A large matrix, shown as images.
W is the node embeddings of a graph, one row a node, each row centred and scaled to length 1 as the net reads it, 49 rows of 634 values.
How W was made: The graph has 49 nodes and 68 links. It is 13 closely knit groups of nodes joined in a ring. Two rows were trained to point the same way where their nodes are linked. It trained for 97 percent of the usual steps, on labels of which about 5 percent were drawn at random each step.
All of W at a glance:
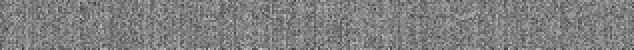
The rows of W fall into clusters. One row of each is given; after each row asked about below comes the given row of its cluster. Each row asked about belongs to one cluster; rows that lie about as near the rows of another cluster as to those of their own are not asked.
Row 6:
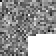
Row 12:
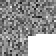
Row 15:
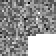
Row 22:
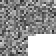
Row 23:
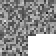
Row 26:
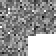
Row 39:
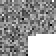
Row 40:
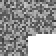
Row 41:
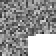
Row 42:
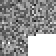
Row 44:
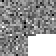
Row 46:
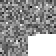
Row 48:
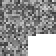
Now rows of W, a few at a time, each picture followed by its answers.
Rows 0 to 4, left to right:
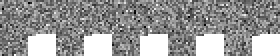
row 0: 40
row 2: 48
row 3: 23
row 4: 12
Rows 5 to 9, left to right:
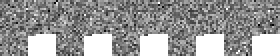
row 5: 41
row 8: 39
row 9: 40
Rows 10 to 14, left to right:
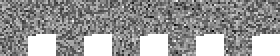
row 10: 44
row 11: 39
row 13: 48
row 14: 46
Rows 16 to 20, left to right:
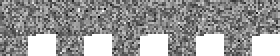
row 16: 15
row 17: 15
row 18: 22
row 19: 6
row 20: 26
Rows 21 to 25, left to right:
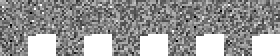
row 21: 44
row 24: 23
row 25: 41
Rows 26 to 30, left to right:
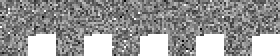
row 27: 42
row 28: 39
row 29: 26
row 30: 26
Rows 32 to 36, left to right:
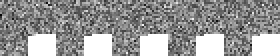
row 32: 40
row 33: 23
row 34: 22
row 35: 6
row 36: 42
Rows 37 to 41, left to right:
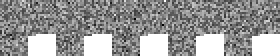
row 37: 39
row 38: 44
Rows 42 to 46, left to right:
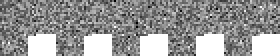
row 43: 46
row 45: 23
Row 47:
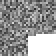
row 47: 40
